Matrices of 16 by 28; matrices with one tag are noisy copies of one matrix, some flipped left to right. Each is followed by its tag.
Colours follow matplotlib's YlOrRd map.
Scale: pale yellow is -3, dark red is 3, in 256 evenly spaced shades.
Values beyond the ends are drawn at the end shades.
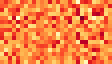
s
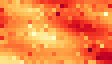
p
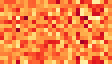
s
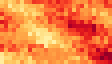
p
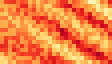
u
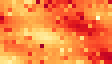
p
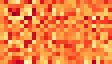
s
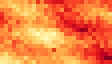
p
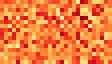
s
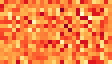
s
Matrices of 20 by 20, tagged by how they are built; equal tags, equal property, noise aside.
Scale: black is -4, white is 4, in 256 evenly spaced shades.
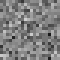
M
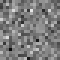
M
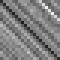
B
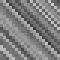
B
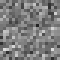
M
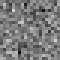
M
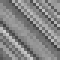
B
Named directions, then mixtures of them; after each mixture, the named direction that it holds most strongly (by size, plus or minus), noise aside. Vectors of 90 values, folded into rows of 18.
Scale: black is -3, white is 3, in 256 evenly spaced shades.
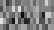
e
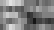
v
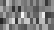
e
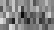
e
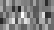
e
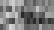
v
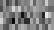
e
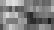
v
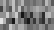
e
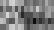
v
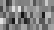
e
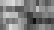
v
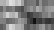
v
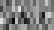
e
